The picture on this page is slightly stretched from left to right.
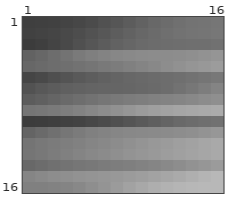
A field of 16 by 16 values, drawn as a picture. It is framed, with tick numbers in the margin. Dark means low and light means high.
Ninth with the highest average: bottom right. Slope: up to the bottom right. Ninth with the lowest average: top left. Average level on the scale: 50%.
